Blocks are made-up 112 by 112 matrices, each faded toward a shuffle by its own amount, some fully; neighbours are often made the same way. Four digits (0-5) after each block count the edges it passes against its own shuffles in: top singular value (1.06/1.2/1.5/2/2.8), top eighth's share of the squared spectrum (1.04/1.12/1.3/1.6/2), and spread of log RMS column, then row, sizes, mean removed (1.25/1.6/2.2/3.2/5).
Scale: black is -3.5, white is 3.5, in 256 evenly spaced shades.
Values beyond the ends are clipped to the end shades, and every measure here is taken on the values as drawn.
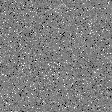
2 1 0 0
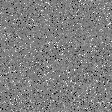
2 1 0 1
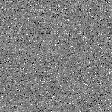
3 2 1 1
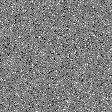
0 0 0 0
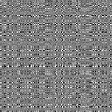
5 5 4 4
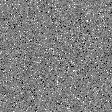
2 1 0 0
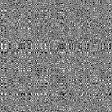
5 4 3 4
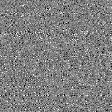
4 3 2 2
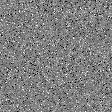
0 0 0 0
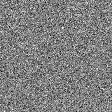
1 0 0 0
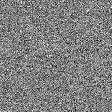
3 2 0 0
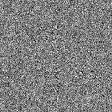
3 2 1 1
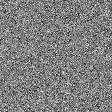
0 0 0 0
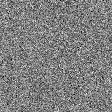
2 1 0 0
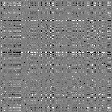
5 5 3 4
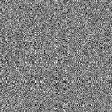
4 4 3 2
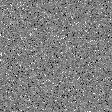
1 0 0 0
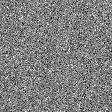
0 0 0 0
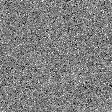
0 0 0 0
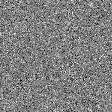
0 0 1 0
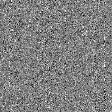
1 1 3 0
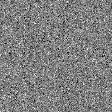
0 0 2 0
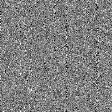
1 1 3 0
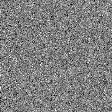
0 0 2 0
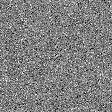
0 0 1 0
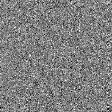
1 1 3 0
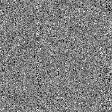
0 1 3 0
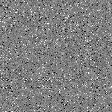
3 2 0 1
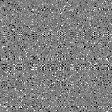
5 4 2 3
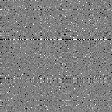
5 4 2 2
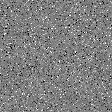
2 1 0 0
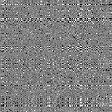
5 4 3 4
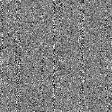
1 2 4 0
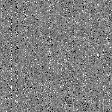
2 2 3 0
